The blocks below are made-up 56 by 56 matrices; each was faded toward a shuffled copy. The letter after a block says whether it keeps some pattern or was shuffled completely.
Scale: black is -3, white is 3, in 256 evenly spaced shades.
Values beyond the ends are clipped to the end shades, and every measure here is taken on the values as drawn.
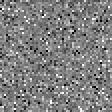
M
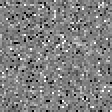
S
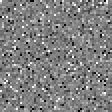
M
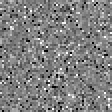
M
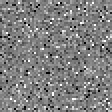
S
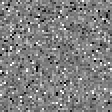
M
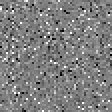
S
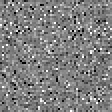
S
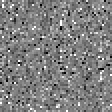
S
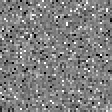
M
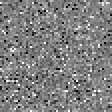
S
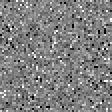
M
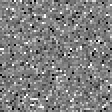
M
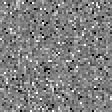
M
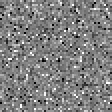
M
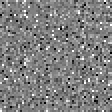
S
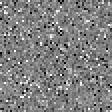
M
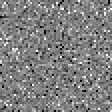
M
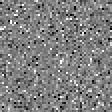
S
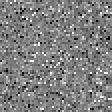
S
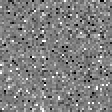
S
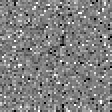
S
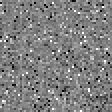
M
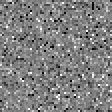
M
